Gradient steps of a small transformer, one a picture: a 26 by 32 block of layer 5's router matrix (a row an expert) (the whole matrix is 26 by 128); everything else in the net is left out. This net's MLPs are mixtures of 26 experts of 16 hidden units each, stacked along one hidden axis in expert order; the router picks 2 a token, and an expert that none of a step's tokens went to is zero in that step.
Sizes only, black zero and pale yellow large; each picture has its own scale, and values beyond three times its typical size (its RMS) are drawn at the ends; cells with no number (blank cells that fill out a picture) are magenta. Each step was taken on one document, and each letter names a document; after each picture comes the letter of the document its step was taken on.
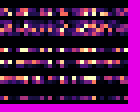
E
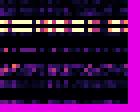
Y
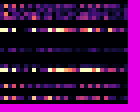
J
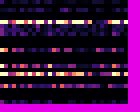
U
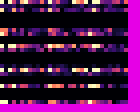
Y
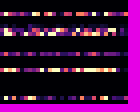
J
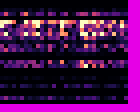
E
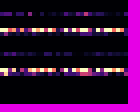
J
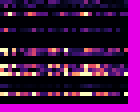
J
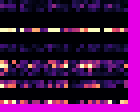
Y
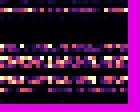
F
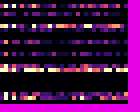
J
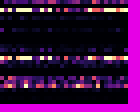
F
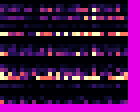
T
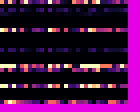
Y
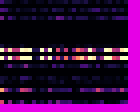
F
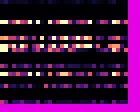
U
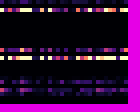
F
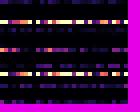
U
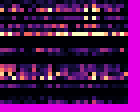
T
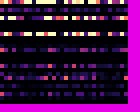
T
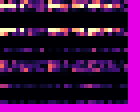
Y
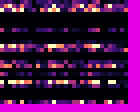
Y
